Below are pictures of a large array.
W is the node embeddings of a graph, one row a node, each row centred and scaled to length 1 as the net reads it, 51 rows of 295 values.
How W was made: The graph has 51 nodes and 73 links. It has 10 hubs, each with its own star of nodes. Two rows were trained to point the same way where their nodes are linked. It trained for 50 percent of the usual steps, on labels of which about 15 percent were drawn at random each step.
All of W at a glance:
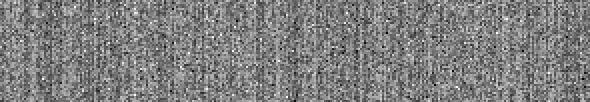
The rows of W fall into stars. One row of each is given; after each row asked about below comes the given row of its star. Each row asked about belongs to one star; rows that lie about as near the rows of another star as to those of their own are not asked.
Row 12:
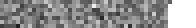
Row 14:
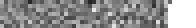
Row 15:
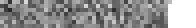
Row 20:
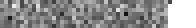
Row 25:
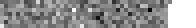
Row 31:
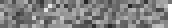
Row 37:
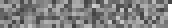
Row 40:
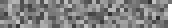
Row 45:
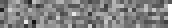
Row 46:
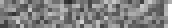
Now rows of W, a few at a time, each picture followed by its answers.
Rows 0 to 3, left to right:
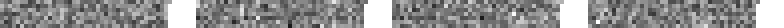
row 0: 15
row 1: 37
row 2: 40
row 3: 20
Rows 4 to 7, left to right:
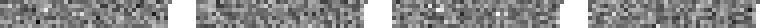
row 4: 37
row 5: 20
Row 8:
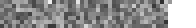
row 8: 15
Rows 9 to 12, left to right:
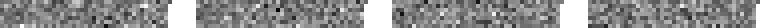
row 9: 37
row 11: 15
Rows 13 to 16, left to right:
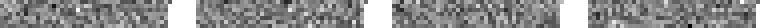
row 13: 20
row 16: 31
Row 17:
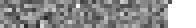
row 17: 14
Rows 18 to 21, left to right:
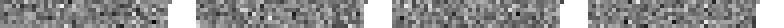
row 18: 37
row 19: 31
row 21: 40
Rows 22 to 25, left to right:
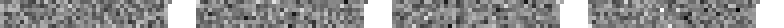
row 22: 25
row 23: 37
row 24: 15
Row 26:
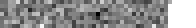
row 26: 40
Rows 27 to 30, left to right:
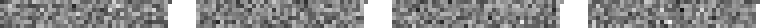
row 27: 45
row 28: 25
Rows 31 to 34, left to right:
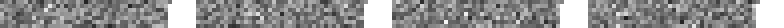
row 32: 12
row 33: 46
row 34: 14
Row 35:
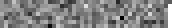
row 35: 14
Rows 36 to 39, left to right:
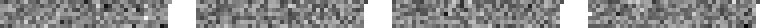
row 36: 25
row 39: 12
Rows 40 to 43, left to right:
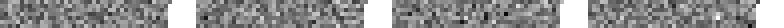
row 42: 46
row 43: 40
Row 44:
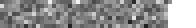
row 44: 15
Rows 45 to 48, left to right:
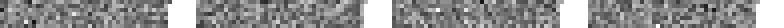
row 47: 20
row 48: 46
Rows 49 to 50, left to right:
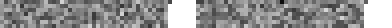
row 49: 14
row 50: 31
